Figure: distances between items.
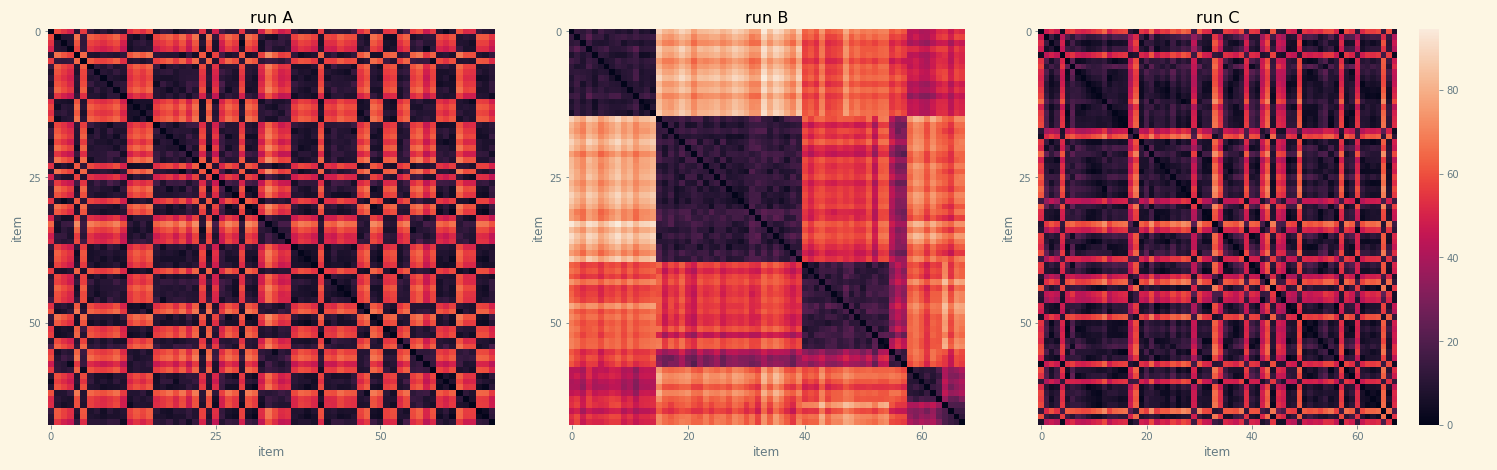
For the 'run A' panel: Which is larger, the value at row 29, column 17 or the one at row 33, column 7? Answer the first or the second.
the second
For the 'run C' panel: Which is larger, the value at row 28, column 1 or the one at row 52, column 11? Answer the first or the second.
the first
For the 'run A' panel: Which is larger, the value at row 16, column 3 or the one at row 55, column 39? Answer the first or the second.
the second
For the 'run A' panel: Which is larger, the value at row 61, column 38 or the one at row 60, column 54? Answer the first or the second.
the second
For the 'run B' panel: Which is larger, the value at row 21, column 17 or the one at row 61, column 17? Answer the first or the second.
the second
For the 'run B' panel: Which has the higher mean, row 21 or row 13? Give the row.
13
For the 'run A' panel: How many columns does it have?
68
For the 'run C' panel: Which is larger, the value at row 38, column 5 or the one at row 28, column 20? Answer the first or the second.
the second
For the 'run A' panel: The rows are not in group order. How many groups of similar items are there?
2
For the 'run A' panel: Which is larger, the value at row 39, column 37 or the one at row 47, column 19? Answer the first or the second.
the second
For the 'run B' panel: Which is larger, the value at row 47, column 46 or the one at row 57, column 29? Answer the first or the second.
the second
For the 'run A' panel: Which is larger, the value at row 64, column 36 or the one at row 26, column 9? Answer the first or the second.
the second
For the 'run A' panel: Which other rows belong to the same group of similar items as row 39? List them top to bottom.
0, 4, 6, 7, 8, 9, 10, 11, 16, 17, 18, 19, 20, 21, 22, 24, 26, 27, 28, 30, 31, 37, 38, 40, 42, 43, 44, 45, 46, 49, 50, 53, 54, 59, 60, 61, 65, 66, 67
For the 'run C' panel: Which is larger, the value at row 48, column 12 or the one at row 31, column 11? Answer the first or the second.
the first
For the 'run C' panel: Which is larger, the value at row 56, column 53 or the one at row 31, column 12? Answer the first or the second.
the second
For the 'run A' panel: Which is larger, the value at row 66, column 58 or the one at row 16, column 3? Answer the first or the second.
the first
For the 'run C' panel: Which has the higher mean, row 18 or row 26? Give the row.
18
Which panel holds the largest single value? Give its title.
run B
